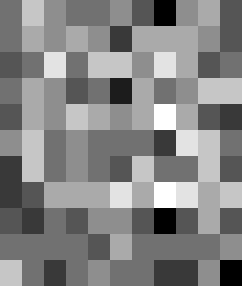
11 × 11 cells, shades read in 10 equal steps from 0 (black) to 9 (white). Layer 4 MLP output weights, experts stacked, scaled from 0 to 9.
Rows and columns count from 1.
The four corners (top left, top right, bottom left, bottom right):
4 3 7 0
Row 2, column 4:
6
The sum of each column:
41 56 52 51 53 50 54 48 57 59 41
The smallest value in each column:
2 2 2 3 3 1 3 0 2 3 0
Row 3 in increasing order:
3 3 4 4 4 5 6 7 7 8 8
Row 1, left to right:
4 7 5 4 4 5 3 0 5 6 3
